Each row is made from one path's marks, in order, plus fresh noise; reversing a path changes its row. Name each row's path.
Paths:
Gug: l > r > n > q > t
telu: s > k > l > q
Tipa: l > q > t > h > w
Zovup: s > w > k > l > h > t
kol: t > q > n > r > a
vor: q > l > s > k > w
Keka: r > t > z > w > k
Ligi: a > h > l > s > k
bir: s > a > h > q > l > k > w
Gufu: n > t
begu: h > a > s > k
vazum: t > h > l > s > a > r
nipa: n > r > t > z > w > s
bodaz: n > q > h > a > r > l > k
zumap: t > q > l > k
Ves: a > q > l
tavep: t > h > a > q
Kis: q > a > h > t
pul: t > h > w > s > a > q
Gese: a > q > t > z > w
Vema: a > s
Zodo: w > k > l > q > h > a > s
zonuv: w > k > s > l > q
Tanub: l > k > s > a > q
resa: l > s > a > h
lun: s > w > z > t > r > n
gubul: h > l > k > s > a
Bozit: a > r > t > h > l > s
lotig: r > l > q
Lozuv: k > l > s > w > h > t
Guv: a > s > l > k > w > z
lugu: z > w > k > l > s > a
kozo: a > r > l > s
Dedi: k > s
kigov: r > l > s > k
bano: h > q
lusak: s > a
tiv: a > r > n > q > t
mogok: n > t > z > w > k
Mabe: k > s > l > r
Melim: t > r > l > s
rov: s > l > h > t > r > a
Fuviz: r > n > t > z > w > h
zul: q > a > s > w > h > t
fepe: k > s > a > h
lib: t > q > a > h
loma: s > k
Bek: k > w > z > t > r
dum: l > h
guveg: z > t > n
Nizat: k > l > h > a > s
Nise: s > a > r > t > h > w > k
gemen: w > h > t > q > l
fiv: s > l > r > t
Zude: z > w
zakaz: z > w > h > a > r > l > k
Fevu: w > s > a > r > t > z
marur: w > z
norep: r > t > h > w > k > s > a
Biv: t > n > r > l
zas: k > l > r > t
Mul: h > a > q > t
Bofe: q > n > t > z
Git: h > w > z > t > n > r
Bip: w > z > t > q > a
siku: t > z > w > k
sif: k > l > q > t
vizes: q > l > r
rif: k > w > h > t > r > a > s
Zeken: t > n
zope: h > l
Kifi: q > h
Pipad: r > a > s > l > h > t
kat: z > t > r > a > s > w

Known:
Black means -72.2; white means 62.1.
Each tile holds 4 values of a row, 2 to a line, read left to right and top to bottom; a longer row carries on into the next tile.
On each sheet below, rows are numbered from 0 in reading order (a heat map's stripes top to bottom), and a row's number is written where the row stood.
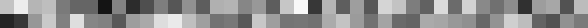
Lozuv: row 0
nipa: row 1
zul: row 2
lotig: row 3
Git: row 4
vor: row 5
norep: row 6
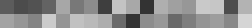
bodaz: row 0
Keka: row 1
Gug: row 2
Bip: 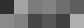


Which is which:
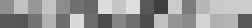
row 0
rif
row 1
lugu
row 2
Ligi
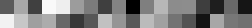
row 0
bano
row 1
Biv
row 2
Zovup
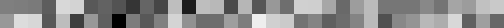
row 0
tavep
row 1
Fevu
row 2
Pipad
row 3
Kis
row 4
guveg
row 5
Gese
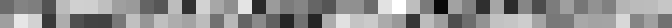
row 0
lib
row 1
Mabe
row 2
Bozit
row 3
marur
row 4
Mul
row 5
Fuviz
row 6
Bofe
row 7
Ves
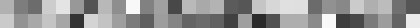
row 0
begu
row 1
vizes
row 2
Zude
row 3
zas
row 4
Bek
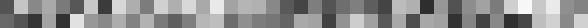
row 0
Zodo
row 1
kozo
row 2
dum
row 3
rov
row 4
pul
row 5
gemen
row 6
Nizat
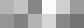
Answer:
gubul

